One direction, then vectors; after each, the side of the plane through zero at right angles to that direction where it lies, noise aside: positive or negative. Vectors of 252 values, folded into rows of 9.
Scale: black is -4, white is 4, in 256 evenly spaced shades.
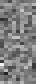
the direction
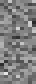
negative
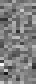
positive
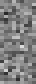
positive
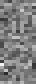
positive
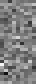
positive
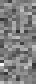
positive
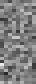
positive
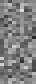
positive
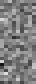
negative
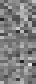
positive
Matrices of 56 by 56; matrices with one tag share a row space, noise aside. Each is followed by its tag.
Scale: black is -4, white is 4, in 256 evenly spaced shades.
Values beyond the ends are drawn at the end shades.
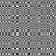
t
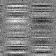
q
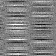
q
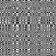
t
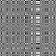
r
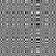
r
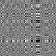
r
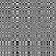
t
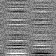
q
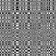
t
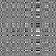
r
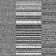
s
